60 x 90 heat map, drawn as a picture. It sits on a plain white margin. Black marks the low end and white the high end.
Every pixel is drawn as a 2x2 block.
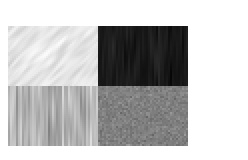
It is made of 2 by 2 panels. Panel 1,1: very high, slanting up to the right, faint in contrast. Panel 1,2: very low, streaked downward, faint in contrast. Panel 2,1: high, streaked downward. Panel 2,2: middling, fine-grained, faint in contrast.
